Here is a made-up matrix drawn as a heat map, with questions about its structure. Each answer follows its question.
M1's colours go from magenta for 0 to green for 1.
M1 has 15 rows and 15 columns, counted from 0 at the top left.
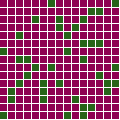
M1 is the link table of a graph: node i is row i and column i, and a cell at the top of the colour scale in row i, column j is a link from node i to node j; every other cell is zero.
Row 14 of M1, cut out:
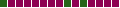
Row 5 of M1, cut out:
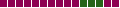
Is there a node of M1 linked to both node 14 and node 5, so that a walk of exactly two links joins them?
yes
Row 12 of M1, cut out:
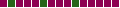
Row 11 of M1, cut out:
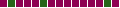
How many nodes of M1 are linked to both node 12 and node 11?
2
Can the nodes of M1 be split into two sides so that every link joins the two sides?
no
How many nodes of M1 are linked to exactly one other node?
0
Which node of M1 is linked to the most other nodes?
node 10
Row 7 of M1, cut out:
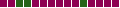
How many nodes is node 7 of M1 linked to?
3
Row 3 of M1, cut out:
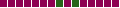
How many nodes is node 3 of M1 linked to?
2
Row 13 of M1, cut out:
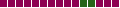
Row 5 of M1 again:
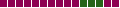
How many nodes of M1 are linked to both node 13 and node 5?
2
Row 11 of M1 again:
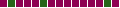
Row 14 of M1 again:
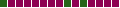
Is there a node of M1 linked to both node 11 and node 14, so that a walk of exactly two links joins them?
no
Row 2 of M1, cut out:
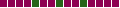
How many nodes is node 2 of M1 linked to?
3
